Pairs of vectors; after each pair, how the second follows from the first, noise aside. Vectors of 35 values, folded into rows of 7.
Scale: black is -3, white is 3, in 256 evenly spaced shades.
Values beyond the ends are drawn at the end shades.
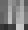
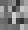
shuffled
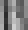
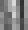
reversed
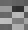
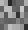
shuffled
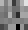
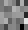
shuffled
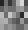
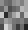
reversed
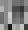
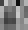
reversed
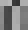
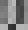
reversed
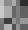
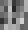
shuffled
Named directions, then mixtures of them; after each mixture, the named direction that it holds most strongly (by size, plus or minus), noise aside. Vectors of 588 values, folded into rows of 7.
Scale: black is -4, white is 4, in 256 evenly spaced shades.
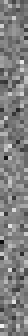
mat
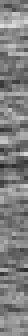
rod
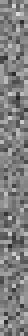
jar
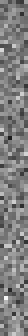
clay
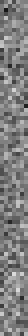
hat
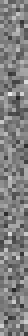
jar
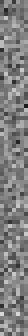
hat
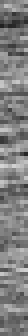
rod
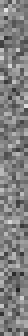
hat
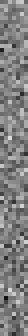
clay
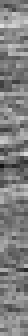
rod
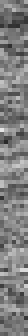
rod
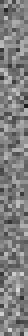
hat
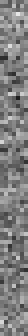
jar
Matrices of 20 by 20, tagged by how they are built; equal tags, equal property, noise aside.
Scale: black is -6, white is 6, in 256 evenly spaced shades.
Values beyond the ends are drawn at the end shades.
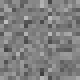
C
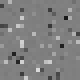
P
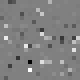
P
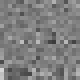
C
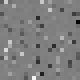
P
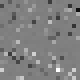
P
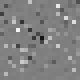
P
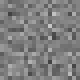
C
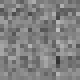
C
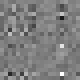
C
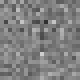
C
